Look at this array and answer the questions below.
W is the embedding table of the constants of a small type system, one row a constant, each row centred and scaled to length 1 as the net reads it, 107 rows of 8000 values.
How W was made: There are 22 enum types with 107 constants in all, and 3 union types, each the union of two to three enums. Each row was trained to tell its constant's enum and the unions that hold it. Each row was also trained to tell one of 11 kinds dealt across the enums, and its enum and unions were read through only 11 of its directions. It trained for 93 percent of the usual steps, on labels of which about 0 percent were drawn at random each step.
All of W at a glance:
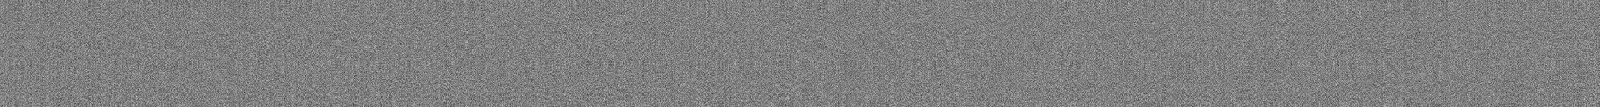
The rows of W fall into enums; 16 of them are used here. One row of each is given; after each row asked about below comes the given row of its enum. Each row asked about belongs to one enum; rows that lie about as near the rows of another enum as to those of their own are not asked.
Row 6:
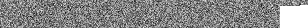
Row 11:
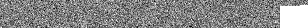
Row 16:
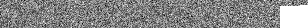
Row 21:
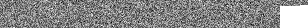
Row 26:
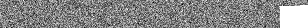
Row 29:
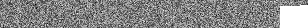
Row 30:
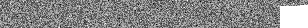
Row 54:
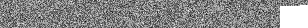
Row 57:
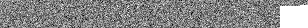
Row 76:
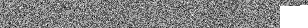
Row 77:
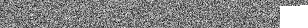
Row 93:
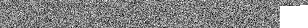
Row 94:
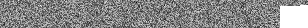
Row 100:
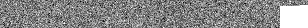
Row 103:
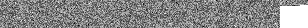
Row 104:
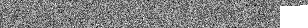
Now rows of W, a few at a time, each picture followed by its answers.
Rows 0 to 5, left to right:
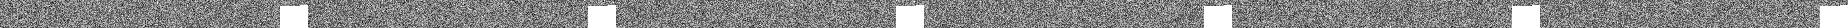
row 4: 29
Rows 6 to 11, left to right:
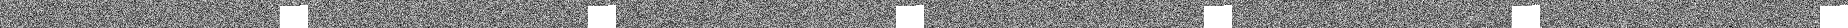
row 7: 94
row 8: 104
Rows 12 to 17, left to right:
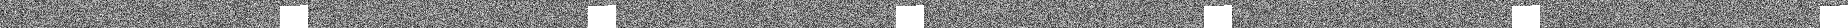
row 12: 16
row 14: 6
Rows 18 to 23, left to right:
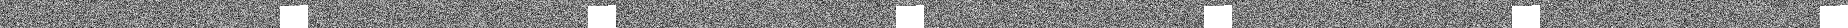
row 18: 100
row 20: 103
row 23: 54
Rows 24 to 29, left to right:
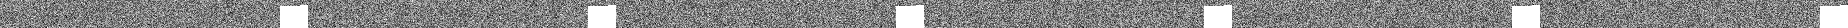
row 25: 94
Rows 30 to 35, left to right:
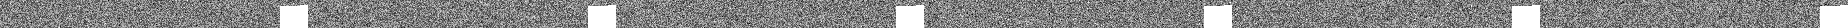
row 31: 11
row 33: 100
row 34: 93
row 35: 103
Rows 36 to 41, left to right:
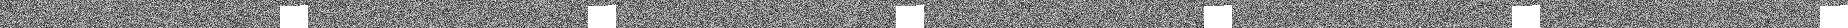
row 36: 21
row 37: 30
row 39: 26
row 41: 6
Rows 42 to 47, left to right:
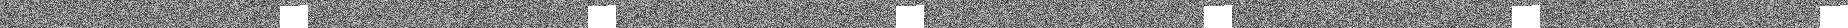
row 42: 104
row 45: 6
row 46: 103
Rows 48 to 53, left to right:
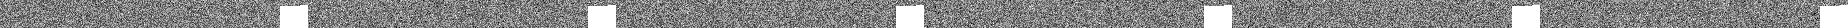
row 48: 6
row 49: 16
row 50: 21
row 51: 21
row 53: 16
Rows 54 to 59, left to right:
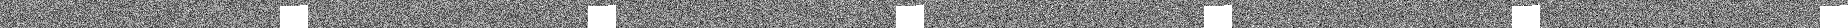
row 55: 94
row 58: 16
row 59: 103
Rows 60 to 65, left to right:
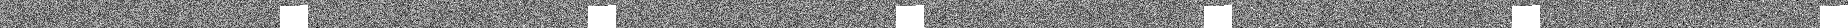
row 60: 54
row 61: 94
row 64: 94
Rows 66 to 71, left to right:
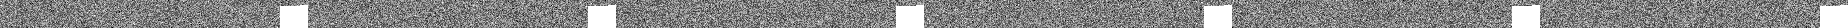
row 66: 54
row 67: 93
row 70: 93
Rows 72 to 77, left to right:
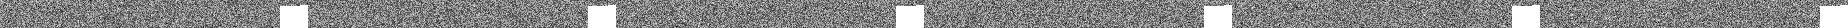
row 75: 57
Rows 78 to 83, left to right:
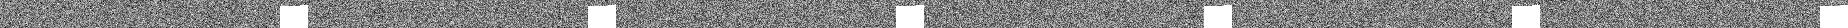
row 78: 76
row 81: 104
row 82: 77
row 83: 26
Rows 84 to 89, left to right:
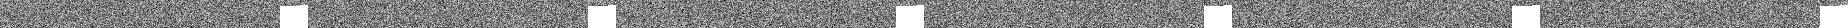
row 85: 103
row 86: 57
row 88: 21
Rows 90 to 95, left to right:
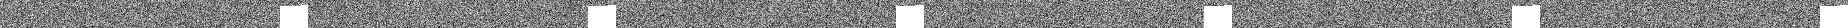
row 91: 30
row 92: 11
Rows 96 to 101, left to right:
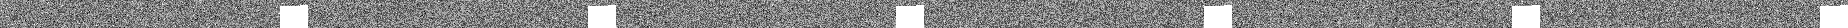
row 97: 11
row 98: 6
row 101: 57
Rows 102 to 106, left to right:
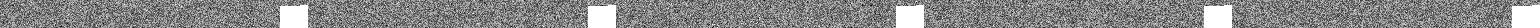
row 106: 104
